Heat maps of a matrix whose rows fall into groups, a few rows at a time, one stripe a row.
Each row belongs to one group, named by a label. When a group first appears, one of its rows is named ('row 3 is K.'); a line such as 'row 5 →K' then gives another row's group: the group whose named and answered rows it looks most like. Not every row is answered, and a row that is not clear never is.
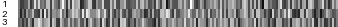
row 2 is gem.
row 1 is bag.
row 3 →bag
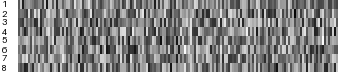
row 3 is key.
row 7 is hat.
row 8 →bag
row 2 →bag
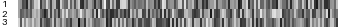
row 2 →key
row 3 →hat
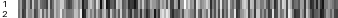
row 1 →gem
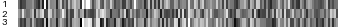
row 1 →gem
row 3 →gem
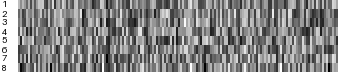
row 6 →bag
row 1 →hat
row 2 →gem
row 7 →key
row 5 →hat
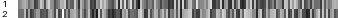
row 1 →hat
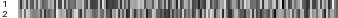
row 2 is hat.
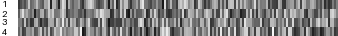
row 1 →bag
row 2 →hat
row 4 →gem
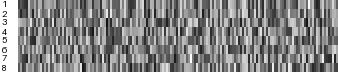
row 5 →key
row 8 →gem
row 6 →hat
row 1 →bag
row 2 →bag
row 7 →bag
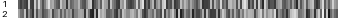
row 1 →bag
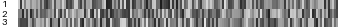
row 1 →hat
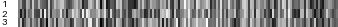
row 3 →gem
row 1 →gem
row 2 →gem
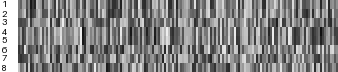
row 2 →key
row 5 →gem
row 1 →key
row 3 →bag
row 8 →key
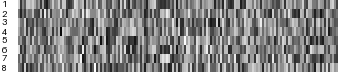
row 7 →gem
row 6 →hat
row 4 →key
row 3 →key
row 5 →gem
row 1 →hat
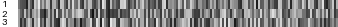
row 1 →bag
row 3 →bag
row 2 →key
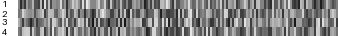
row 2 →hat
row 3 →key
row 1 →gem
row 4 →hat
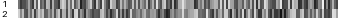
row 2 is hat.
